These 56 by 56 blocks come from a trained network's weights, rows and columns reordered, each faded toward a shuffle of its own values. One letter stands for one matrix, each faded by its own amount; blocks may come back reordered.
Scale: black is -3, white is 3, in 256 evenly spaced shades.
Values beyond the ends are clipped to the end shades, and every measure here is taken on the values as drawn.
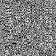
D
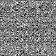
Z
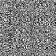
D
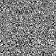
D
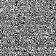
Z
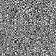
D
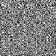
D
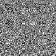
D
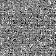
Z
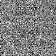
Z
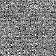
Z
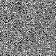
D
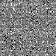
Z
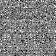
Z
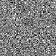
D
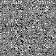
Z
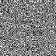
D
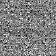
Z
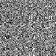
D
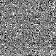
Z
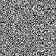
D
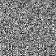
D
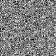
D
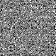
Z
